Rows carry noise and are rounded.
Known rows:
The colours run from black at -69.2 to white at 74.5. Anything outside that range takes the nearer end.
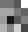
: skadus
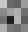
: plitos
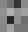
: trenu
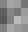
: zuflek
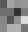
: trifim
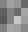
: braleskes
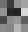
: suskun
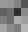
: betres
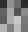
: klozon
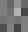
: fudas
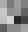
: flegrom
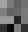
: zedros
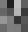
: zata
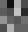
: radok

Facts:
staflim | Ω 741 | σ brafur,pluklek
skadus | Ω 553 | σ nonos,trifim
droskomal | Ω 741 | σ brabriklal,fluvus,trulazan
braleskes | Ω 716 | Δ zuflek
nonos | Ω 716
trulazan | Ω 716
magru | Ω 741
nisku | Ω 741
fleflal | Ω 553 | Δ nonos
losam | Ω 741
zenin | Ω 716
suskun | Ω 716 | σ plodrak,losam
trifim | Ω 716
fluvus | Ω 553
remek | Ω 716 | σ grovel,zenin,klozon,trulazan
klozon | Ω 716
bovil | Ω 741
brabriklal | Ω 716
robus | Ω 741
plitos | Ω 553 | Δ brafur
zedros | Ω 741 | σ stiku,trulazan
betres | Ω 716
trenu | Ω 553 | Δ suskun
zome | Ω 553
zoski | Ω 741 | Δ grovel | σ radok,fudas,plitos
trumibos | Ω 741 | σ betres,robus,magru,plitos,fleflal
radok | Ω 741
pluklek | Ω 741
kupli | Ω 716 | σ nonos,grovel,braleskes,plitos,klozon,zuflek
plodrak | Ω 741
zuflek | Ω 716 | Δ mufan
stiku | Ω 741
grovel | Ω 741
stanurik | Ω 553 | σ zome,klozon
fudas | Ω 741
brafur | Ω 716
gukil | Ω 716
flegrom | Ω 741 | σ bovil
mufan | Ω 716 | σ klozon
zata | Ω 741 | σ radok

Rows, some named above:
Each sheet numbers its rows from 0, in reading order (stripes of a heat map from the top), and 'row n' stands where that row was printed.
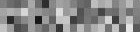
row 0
fluvus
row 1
fleflal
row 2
bovil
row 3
nonos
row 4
kupli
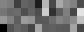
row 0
stiku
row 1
radok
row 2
trulazan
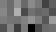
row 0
fudas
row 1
stiku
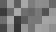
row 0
pluklek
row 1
gukil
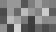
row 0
remek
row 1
grovel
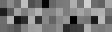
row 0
staflim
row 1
zome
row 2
droskomal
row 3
plitos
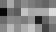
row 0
brafur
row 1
fluvus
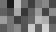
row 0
zata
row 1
mufan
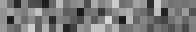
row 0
fleflal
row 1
stanurik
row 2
trumibos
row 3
trifim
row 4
plitos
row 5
zoski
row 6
nisku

